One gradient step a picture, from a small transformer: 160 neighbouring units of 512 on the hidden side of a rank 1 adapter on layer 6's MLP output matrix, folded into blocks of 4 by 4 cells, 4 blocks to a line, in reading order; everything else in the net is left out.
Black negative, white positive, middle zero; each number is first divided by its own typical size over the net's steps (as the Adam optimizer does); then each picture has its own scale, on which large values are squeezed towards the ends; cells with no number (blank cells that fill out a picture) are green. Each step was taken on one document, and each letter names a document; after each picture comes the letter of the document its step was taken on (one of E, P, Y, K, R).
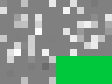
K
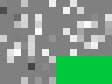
K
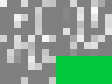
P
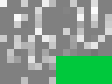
P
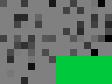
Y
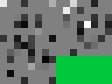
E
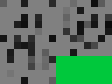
E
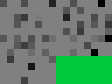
Y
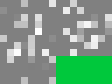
K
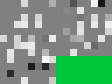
E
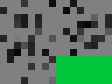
K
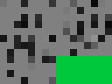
E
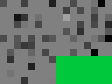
Y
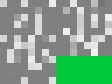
P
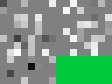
K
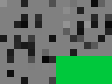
E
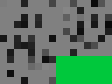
E
